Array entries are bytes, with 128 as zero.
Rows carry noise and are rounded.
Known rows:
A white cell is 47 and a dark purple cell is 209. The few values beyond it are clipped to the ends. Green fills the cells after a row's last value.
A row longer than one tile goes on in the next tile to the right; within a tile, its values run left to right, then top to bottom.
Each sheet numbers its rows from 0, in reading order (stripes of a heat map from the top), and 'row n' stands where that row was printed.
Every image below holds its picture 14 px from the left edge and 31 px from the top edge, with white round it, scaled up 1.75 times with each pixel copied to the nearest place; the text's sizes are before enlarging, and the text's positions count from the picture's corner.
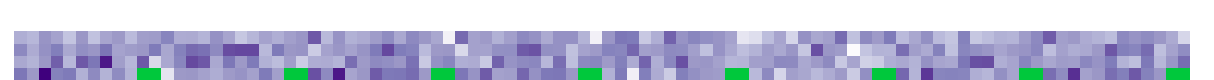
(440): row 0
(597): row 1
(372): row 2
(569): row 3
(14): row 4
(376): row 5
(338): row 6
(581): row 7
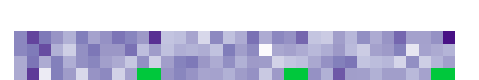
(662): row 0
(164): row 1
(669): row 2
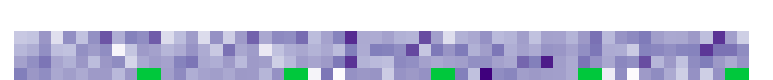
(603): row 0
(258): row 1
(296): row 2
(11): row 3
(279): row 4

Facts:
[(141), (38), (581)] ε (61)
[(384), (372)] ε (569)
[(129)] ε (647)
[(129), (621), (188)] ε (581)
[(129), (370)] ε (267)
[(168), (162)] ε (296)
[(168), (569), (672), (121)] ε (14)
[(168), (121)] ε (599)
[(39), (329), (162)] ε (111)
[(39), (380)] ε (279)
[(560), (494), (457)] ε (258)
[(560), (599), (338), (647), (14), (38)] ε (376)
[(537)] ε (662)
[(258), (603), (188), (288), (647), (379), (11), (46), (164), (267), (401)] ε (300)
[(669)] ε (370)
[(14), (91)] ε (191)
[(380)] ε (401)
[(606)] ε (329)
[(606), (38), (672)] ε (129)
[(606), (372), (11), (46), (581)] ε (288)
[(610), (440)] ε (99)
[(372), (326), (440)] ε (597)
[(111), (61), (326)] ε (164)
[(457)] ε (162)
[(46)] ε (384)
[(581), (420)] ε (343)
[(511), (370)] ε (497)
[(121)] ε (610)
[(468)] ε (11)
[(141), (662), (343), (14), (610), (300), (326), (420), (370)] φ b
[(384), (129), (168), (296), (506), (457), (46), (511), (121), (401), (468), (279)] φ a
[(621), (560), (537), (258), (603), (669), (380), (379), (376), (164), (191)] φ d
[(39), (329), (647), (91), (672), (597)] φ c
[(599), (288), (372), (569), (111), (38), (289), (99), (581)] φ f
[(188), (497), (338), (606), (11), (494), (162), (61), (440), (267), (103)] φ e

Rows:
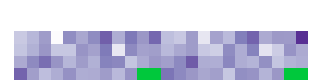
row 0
(380)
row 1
(621)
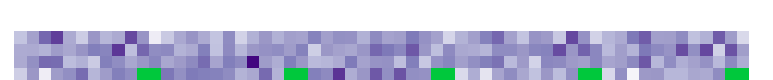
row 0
(457)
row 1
(162)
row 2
(289)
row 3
(401)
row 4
(384)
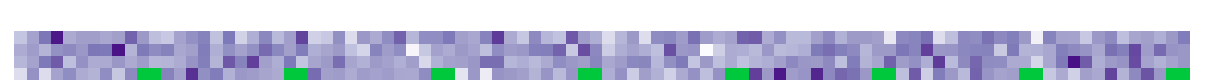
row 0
(506)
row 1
(103)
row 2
(560)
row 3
(129)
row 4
(191)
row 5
(38)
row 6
(610)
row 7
(329)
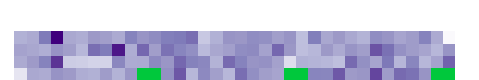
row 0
(511)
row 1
(141)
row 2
(599)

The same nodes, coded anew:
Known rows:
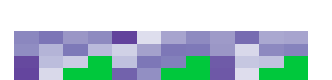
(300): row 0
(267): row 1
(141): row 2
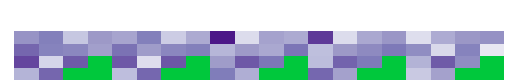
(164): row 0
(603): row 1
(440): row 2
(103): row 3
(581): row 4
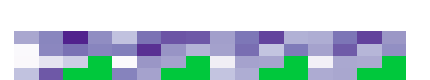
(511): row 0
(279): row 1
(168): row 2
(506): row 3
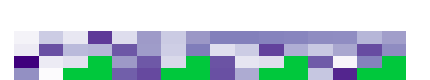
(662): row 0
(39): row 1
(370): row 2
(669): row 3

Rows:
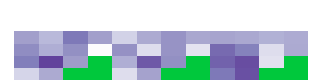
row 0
(99)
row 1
(372)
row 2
(597)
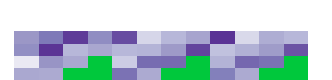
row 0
(296)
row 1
(494)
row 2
(338)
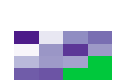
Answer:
(497)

